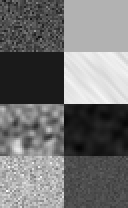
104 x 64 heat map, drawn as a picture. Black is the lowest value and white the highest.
It is made of 4 by 2 panels. Panel 1,1: low, fine-grained. Panel 1,2: high, flat. Panel 2,1: very low, flat. Panel 2,2: very high, slanting down to the right, faint in contrast. Panel 3,1: middling, blotchy, strong in contrast. Panel 3,2: very low, blotchy, faint in contrast. Panel 4,1: high, fine-grained. Panel 4,2: low, fine-grained, faint in contrast.
